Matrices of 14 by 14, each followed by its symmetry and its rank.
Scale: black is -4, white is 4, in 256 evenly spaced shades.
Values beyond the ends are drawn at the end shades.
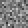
neither, full rank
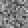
neither, full rank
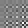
symmetric, rank one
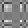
symmetric, rank one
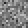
neither, full rank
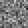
neither, full rank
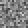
neither, full rank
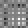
symmetric, rank one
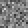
neither, full rank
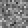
neither, full rank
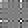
symmetric, rank one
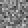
neither, full rank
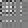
symmetric, rank one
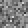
neither, full rank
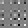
symmetric, rank one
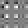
symmetric, rank one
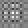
symmetric, rank one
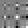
symmetric, rank one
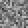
neither, full rank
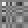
symmetric, rank one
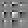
symmetric, rank one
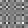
symmetric, rank one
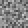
neither, full rank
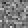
neither, full rank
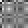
symmetric, rank one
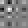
symmetric, rank one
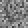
neither, full rank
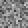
neither, full rank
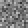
neither, full rank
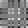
symmetric, rank one
